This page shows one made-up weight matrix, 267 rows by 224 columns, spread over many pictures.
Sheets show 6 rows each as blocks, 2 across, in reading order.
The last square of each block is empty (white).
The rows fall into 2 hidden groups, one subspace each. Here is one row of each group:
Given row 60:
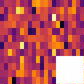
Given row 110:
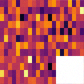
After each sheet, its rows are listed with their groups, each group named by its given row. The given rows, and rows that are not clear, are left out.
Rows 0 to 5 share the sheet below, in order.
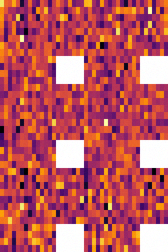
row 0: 60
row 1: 110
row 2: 60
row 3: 60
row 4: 60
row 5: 60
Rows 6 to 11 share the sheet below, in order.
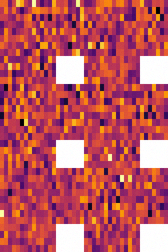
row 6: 110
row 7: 110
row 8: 60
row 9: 110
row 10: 60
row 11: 60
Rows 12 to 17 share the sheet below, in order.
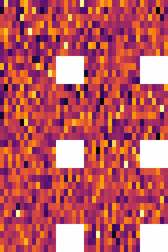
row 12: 60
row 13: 110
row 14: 60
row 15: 60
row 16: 110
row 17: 60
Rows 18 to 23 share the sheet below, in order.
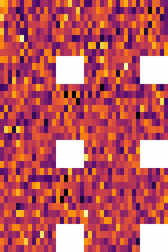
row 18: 60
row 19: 110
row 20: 110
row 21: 110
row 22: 110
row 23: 60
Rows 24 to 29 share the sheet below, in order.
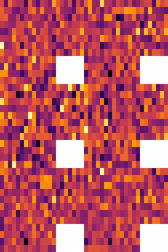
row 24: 60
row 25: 110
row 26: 60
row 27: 60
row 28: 110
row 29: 110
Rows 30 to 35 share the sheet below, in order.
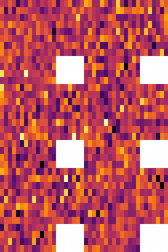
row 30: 110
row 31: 110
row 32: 60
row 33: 60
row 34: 110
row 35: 110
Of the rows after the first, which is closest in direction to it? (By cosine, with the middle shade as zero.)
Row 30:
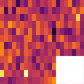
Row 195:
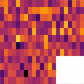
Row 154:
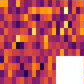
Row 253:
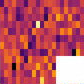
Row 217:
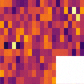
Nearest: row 217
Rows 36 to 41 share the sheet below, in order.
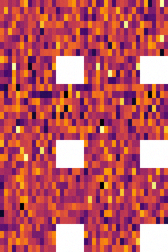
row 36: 60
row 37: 60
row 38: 110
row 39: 110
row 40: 60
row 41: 60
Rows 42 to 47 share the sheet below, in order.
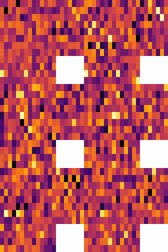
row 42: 110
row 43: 110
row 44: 60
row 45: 60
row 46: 110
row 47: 110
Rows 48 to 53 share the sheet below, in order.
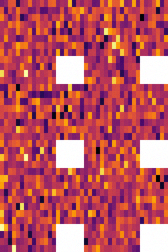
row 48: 110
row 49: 60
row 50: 110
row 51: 60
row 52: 60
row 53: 110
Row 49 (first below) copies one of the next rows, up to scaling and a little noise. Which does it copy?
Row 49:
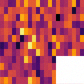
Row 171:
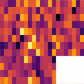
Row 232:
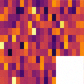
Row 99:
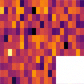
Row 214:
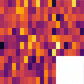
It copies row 171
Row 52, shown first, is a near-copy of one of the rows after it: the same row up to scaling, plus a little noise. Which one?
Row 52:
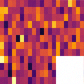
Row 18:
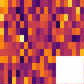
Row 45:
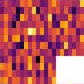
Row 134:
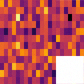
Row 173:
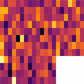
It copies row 173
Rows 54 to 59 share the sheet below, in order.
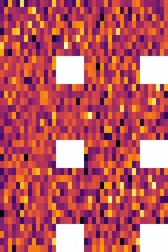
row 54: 60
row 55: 60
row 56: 110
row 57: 60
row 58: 60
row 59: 60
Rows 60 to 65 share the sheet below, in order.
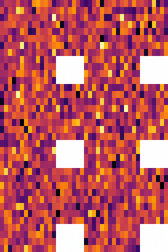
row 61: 110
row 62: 60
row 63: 60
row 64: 60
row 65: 110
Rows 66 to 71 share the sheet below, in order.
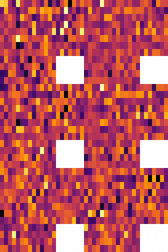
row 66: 110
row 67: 110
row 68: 110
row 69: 110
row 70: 60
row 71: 110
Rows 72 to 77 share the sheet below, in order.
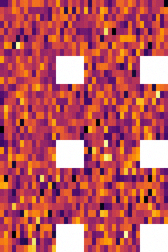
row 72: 110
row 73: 60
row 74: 60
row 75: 60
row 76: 60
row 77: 110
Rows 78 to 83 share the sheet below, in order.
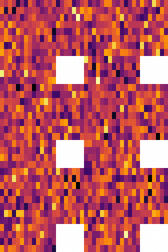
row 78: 110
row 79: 60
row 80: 110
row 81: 60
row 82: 110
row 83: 110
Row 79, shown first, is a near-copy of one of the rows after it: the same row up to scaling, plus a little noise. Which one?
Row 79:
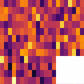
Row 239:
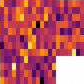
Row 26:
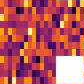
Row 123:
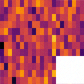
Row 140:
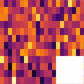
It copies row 140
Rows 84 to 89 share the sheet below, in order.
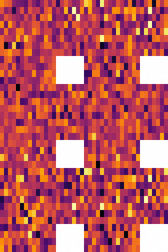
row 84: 110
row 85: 110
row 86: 110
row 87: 60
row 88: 60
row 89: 110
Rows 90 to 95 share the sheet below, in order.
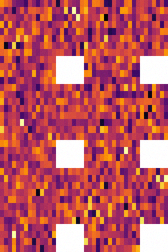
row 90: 110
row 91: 60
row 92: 60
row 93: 110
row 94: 60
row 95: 110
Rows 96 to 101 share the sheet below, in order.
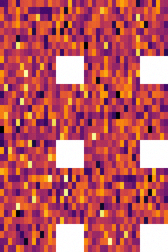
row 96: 110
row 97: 60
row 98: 60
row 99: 60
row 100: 110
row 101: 110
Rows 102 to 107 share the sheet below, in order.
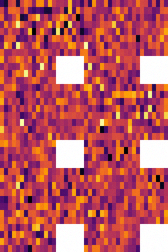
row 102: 110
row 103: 60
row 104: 60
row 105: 110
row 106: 60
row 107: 110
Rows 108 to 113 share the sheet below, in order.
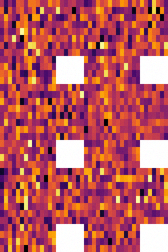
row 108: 60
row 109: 110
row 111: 60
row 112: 60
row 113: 110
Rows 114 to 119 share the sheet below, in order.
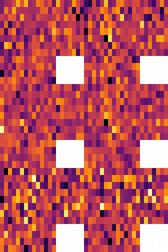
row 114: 110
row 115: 60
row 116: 60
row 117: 60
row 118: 60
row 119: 110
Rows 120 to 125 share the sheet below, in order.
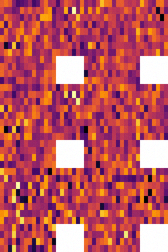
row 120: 110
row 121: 110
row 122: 110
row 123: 60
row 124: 60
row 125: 110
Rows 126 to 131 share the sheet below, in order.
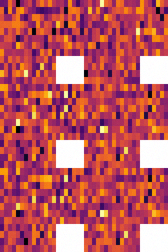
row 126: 110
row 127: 110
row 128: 110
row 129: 110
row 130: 110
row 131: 110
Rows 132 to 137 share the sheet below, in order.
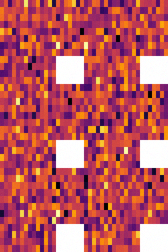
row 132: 60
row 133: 60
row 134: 60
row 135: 110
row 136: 60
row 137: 60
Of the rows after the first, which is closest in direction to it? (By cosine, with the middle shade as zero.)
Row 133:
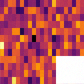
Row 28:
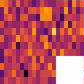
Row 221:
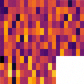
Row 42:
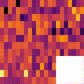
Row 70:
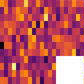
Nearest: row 42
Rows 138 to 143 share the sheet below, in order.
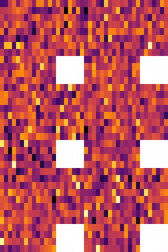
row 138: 110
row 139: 60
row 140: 60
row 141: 60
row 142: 110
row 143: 60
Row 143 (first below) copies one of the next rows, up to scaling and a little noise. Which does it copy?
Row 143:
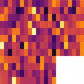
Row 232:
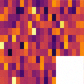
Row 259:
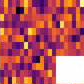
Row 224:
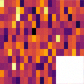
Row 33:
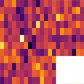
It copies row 232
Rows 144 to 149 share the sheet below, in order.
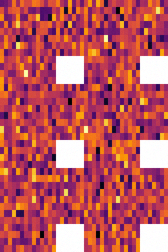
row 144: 110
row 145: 60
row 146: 60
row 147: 60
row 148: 110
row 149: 60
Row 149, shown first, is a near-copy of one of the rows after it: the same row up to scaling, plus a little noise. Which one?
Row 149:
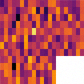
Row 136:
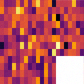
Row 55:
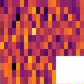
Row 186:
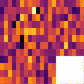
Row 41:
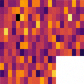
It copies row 55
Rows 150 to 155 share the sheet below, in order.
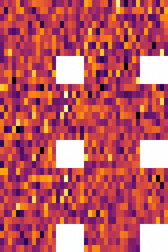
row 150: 60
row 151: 110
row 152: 110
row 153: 110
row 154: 110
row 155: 110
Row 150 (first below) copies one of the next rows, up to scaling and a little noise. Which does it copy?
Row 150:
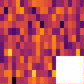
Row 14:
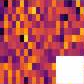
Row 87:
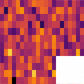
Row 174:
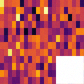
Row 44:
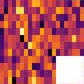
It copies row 87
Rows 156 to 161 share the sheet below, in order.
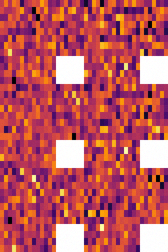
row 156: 60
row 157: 110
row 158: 110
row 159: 110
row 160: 60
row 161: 110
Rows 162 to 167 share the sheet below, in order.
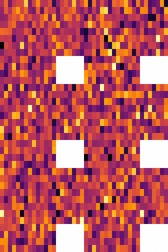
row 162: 60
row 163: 60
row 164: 60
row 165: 110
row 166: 60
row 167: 60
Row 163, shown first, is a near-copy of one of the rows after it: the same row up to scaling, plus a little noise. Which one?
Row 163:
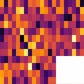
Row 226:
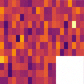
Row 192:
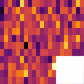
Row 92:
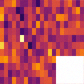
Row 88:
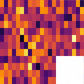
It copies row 88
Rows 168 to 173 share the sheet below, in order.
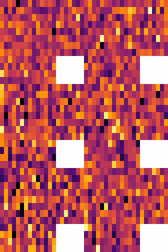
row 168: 110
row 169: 110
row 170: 60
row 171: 60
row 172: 60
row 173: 60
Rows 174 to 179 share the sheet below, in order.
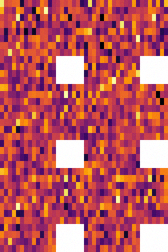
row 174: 60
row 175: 60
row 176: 110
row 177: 110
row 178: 110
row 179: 110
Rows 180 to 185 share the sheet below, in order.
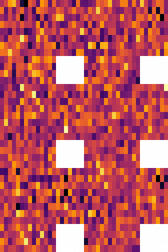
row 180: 60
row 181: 110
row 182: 60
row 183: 60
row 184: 110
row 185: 110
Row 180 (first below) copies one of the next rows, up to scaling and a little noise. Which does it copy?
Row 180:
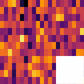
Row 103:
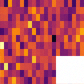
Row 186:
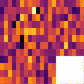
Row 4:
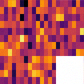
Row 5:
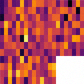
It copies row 4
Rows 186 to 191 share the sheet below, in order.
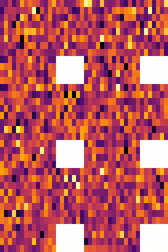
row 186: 60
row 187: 110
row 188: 110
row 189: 110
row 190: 110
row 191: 110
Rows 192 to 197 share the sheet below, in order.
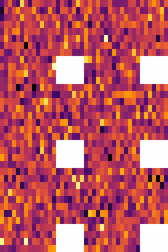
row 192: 60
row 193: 60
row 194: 110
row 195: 110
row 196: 110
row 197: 110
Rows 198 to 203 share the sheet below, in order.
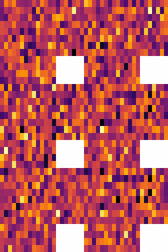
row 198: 60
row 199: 110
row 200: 60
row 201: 110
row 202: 60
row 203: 110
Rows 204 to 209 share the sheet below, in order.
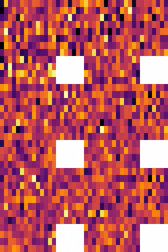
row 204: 60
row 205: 60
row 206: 110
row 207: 110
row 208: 60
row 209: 110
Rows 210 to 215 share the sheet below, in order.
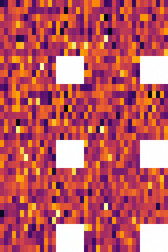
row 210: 110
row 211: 60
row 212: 110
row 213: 110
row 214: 60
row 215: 60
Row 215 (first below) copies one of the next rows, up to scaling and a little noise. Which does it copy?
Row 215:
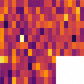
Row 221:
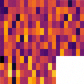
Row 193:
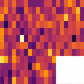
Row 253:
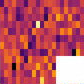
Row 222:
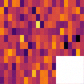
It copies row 193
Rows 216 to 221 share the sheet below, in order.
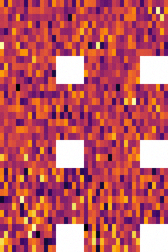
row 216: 60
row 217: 110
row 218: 110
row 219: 110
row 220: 60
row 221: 60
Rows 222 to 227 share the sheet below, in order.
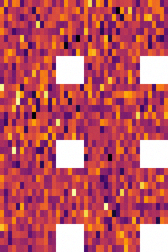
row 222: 60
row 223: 60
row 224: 60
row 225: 110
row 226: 60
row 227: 60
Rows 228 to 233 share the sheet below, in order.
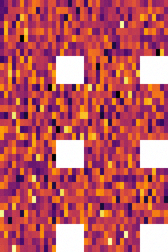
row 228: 60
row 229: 60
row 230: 60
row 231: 60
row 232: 60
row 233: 110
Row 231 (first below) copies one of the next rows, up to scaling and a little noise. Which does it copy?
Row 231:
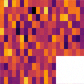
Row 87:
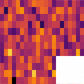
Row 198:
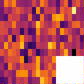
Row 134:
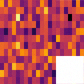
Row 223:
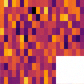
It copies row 223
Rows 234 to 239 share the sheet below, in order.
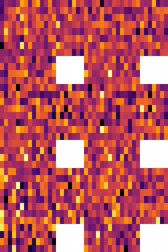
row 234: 60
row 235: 110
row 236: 110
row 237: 110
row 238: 60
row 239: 60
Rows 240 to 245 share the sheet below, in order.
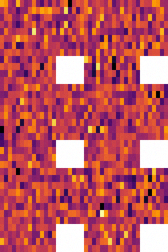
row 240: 110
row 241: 60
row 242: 60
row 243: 110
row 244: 110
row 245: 110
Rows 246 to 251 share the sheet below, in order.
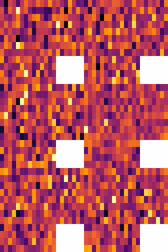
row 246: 110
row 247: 60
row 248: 60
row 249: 60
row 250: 110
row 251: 60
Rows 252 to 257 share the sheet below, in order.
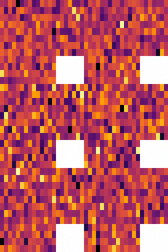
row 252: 110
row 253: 60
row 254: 110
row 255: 60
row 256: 110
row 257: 60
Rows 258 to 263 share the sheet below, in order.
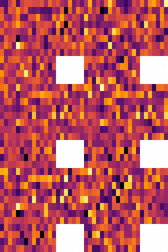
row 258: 110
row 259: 60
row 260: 110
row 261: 110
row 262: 110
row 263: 60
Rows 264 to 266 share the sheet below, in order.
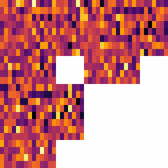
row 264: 110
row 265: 110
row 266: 110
